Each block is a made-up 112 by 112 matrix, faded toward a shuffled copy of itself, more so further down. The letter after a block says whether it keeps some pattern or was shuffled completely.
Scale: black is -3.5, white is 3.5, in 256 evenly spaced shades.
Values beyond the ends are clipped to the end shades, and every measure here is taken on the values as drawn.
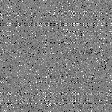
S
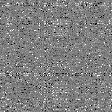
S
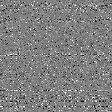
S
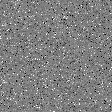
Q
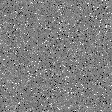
Q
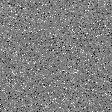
Q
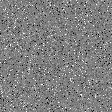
Q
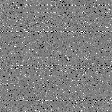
S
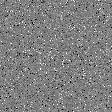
Q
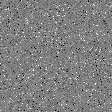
Q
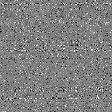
S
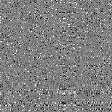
S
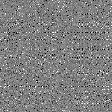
S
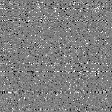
S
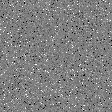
Q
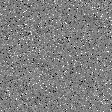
Q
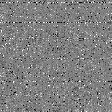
S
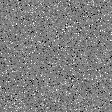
Q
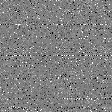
S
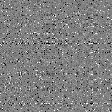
S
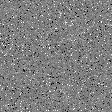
Q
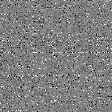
S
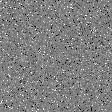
Q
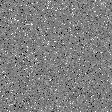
Q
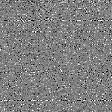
S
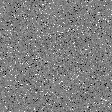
Q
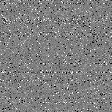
S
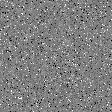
Q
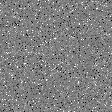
Q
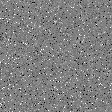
Q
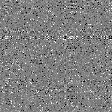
S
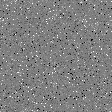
Q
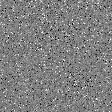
Q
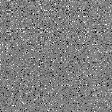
S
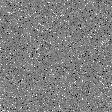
Q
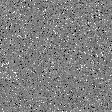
Q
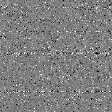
S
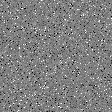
Q
